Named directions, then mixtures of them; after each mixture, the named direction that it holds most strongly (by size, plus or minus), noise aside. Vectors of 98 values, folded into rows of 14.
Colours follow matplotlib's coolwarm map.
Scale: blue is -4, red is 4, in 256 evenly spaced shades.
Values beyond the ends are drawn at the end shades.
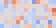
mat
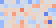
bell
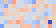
mat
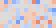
mat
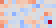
bell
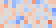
mat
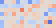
bell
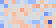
bell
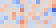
bell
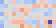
bell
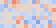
mat
